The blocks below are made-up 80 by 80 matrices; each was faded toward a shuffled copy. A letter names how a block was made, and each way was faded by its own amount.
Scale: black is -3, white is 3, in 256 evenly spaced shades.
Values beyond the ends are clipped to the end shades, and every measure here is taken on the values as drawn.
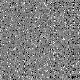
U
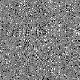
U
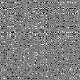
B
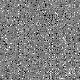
U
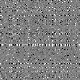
B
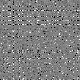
B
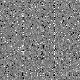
U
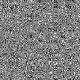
U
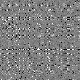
B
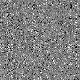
U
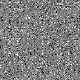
U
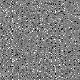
U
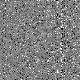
U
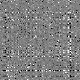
B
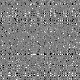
B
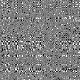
B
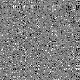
U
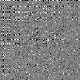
B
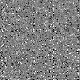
U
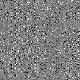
U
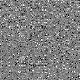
U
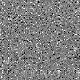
U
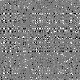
B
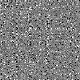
U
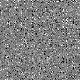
U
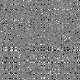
B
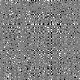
B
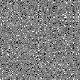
U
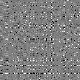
B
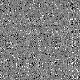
U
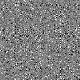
U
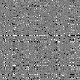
B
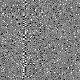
U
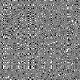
B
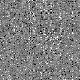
U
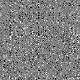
U
